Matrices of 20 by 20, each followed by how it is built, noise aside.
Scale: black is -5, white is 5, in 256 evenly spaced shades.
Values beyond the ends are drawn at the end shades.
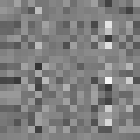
low rank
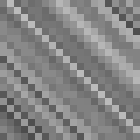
Toeplitz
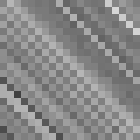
Toeplitz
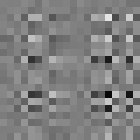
low rank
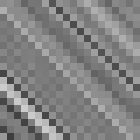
Toeplitz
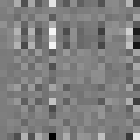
low rank
